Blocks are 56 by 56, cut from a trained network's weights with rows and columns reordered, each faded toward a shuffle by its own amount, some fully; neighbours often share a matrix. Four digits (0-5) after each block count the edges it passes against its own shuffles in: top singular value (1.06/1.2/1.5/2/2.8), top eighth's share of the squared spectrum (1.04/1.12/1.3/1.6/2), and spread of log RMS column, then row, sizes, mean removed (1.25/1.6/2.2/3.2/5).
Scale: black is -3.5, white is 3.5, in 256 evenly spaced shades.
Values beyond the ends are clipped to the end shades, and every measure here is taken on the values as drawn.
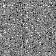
1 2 0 1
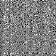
2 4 1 3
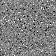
0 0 0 0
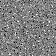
0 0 0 0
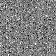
2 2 0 1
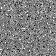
0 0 0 0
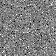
1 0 0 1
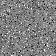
0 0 0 0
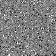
1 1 0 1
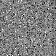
1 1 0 0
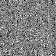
1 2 0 1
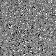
0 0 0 0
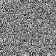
3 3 1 0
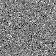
0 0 0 0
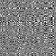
4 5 3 3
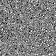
1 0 0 0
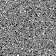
0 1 0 0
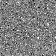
1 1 0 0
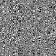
3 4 2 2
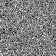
1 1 0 0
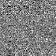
3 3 1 2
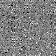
2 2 1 0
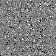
1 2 1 0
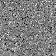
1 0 0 0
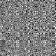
4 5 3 3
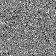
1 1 0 0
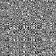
4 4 2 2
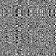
4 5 3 3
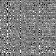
3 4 3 1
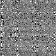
3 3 3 1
